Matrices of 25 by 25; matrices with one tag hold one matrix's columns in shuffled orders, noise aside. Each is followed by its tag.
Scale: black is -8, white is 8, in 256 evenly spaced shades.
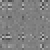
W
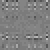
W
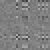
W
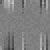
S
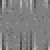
S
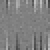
S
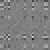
W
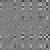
W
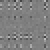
W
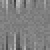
S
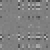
W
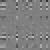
W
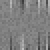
S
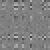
W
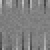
S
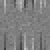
S
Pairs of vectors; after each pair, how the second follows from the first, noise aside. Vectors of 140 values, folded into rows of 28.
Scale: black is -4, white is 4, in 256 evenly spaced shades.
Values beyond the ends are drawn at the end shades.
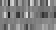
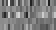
negated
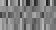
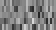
shuffled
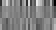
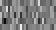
shuffled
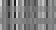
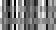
scaled up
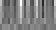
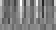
copied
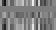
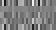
sign-scrambled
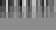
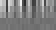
negated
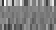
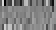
negated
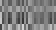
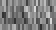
shuffled
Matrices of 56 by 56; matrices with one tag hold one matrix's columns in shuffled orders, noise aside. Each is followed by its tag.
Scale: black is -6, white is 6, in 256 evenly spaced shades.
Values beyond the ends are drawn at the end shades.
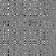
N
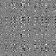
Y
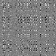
Y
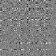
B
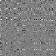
B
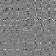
B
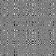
N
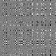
N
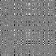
N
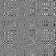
N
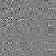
B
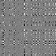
N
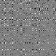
B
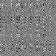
Y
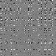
B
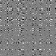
B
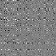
B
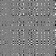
N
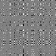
N
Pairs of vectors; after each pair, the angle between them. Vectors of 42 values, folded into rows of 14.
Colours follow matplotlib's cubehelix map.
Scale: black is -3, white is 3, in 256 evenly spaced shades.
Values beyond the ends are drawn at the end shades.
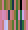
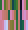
nearly parallel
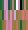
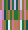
partly opposed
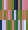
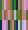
nearly parallel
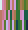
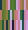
nearly opposite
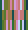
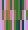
nearly opposite
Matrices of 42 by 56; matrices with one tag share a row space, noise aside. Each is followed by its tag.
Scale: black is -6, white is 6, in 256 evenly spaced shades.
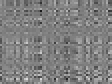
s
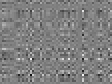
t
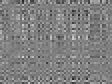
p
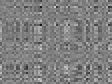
s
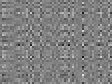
t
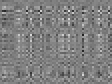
t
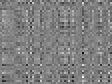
t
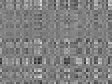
s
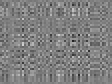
p
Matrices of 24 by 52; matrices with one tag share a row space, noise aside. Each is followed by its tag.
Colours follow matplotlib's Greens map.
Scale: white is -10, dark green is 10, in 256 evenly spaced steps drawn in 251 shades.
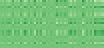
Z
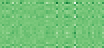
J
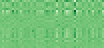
J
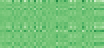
Z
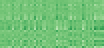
Z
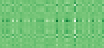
J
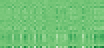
Z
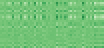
Z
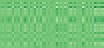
Z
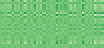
Z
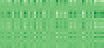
Z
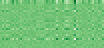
J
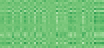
Z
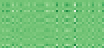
J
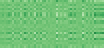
Z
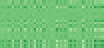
Z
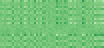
Z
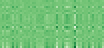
J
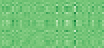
J
